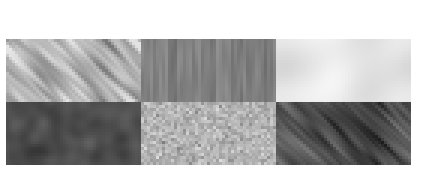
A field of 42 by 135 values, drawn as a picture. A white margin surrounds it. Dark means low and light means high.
The table splits into 2 rows of 3 panels. Panel 1,1: high, slanting down to the right. Panel 1,2: middling, streaked downward, faint in contrast. Panel 1,3: very high, smooth, faint in contrast. Panel 2,1: low, blotchy, faint in contrast. Panel 2,2: high, fine-grained. Panel 2,3: low, slanting down to the right.
